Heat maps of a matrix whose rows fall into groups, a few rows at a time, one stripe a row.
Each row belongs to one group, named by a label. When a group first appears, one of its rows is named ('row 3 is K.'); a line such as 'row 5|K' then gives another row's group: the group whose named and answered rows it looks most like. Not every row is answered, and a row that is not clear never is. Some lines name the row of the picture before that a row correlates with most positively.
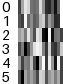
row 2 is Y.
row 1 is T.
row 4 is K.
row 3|Y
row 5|K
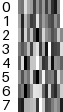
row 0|T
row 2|K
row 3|Y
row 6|Y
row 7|K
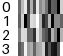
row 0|T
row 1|Y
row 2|T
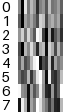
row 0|K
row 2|Y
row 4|Y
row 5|Y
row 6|T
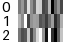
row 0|Y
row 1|T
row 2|Y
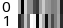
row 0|K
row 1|K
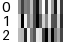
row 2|Y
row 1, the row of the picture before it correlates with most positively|0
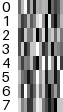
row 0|T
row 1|Y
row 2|K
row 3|Y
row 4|K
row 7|T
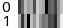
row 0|T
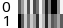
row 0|T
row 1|K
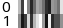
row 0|T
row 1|Y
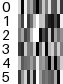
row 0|K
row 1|T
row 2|Y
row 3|K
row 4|T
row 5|T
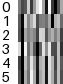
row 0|Y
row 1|K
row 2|K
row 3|K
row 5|K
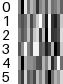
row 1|Y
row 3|T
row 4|K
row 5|T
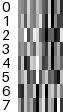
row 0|Y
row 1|Y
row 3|Y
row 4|Y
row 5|T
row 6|K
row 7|K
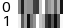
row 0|K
